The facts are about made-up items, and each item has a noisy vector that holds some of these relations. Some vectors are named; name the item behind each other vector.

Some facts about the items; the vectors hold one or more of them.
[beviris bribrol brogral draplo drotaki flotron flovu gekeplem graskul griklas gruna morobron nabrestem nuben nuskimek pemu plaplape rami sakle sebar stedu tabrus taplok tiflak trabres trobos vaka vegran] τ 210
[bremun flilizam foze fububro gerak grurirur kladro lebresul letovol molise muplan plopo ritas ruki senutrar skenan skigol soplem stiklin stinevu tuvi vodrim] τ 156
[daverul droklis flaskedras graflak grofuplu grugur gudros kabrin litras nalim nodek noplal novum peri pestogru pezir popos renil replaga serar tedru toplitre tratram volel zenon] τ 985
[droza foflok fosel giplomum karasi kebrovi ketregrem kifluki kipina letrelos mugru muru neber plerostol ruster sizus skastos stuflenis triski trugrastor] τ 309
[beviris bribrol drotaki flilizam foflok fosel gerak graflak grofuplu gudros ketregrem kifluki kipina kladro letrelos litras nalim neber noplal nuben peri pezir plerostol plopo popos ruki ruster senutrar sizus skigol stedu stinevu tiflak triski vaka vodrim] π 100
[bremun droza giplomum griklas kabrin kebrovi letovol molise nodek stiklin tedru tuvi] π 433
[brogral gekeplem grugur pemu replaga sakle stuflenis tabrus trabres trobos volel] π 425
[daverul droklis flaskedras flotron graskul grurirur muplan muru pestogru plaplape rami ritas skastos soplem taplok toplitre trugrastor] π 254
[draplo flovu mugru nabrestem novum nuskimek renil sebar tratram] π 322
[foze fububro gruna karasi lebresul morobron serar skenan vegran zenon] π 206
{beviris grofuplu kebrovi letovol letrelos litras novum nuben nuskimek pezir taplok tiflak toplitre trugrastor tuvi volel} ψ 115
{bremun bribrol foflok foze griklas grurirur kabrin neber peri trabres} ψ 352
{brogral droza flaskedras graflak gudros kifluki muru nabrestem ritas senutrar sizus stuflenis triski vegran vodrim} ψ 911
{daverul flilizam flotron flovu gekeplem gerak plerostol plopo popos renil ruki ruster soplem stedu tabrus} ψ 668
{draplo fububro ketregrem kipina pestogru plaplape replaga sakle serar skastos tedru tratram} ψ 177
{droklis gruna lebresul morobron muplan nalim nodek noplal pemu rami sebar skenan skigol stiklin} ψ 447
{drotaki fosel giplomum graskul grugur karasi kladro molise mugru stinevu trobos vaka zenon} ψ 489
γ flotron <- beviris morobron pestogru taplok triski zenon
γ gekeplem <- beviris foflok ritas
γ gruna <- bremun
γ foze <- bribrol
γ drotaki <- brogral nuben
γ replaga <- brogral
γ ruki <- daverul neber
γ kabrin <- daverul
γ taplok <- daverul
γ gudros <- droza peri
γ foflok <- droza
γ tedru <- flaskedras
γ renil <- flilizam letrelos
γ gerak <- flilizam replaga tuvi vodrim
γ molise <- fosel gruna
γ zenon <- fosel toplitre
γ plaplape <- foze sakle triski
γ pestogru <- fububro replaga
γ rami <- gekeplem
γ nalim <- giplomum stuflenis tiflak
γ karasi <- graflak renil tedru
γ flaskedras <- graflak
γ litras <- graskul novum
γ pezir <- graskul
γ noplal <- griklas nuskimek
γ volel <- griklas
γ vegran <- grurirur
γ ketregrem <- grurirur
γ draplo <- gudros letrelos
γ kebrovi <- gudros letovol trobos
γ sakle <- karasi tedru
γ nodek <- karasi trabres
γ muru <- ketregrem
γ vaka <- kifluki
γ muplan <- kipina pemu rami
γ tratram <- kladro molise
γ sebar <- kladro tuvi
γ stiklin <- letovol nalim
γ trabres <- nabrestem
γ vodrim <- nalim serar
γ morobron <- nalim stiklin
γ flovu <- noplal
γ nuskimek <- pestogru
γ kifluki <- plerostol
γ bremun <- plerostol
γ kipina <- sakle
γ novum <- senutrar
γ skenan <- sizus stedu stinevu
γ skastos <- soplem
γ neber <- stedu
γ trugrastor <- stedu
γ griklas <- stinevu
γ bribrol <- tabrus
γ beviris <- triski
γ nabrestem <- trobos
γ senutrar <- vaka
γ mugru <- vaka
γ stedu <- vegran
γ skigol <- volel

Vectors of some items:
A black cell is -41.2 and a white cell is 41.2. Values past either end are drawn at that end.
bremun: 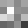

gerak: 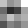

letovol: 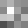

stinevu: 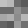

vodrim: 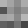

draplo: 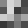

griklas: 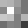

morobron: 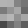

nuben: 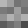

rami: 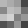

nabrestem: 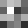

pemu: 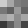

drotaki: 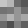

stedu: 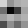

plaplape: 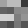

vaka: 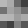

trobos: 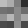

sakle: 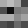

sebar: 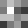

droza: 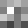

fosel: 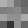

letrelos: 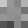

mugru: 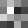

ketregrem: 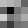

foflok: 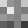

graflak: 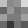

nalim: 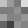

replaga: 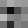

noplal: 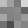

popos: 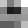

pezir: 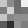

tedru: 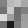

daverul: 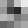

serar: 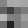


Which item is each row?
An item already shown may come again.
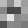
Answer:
flotron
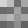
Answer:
skigol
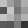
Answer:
senutrar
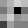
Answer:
flovu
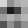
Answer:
stedu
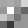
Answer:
nodek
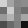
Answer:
trabres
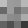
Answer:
triski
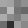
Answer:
zenon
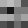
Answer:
sakle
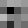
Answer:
replaga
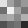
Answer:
bribrol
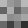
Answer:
kifluki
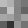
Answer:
karasi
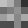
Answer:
trobos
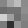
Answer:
pestogru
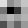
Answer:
stedu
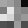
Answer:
graskul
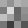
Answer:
flaskedras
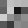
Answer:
tratram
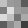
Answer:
grurirur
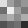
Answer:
bribrol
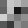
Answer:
tratram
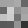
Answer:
ritas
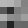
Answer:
kipina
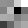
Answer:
renil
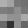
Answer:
fosel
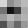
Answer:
stedu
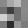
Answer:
pestogru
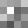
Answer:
kabrin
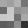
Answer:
ritas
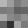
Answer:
grugur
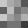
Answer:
vegran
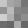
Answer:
trugrastor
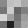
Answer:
tedru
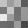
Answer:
muru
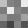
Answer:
peri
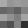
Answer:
stuflenis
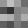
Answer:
fububro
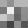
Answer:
flaskedras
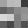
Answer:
plaplape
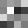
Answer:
novum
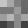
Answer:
pemu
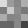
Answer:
neber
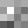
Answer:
kebrovi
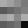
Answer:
brogral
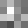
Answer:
molise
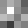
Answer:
giplomum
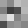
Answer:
soplem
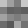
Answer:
volel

